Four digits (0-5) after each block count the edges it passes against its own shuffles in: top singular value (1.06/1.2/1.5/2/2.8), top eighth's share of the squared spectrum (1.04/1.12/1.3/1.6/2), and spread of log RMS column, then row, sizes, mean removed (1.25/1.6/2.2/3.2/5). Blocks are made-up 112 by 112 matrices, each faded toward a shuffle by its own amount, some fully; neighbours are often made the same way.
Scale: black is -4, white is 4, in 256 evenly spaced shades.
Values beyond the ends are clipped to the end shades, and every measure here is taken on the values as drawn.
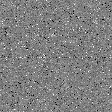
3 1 0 1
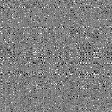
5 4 2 3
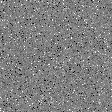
0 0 0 0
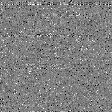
4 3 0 2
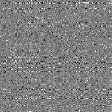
5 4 2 3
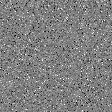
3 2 0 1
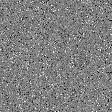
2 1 0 0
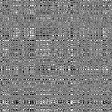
5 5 3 4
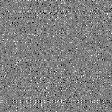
4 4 2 3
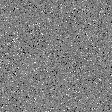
0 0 0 0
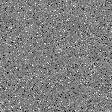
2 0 0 0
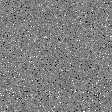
2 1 0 0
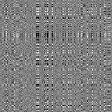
5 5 4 4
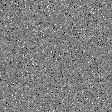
1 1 0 0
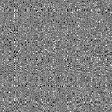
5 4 3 2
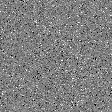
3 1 0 0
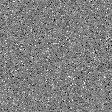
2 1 0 0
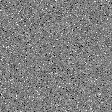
1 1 0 0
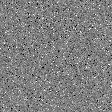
1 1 0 0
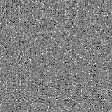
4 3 1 1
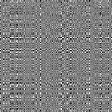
5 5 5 4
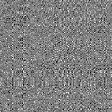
5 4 3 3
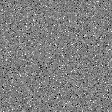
3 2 1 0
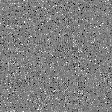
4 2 1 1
